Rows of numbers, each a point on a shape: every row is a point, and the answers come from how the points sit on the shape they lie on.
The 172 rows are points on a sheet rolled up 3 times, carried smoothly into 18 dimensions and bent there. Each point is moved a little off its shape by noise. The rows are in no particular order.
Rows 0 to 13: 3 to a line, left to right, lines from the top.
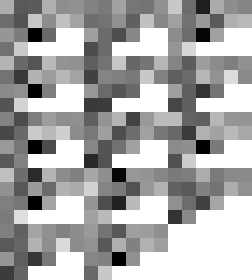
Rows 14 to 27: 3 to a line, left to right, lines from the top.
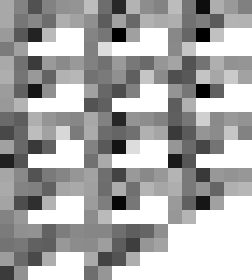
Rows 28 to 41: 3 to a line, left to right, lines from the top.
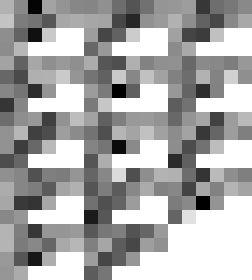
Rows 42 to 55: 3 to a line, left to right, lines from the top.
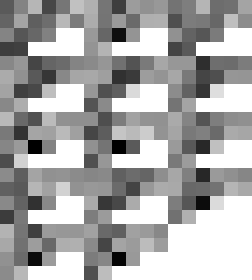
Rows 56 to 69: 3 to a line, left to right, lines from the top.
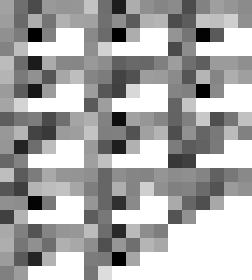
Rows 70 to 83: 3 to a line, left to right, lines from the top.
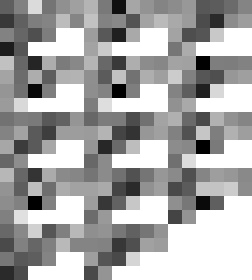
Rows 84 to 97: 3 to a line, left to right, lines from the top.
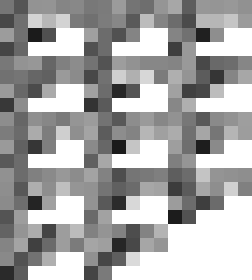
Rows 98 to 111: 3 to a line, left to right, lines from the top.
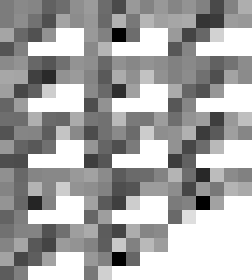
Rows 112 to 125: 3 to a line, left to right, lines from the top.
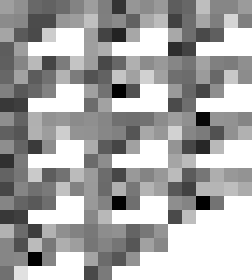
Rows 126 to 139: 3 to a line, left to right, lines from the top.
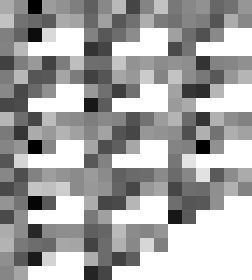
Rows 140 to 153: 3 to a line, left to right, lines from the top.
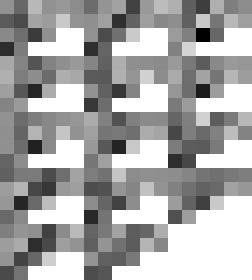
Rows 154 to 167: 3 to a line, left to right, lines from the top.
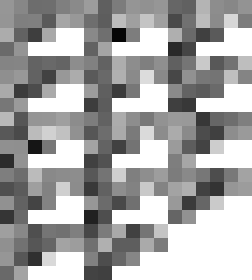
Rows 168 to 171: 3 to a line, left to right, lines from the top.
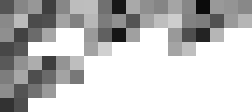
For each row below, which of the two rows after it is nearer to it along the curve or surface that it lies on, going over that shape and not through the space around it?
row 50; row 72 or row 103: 103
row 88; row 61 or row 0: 0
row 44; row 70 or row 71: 70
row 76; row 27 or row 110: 27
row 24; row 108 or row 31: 31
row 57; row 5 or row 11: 5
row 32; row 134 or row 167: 134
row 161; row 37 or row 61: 61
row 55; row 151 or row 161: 161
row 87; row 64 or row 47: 47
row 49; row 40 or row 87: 40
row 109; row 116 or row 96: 116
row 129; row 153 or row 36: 36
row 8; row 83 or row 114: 114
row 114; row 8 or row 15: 8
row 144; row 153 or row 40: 153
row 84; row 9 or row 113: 9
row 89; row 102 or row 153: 153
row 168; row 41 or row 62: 62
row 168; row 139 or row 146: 139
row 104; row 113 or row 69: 113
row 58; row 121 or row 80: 121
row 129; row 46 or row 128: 46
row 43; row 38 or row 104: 104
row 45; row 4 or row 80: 80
